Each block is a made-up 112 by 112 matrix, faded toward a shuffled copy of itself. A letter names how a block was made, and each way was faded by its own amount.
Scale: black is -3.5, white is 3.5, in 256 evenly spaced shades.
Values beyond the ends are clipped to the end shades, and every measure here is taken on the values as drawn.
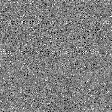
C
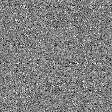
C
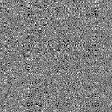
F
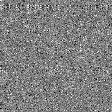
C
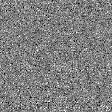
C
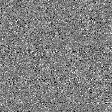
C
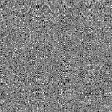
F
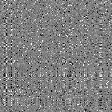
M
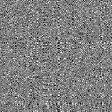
F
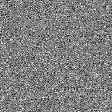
C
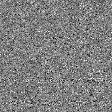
C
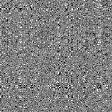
F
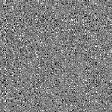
F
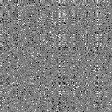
M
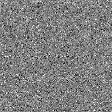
C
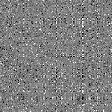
M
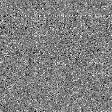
C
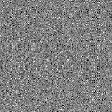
F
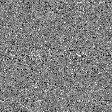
C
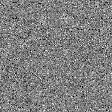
C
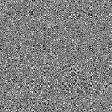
F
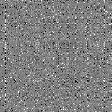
M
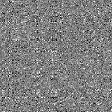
F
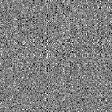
F
